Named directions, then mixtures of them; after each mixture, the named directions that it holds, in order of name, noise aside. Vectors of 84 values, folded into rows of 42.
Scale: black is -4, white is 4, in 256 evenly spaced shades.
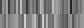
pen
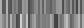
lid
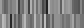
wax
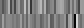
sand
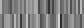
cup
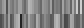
cup, lid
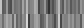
cup, lid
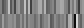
sand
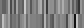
sand, wax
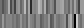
sand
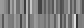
cup, sand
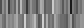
pen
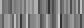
cup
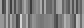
lid, sand
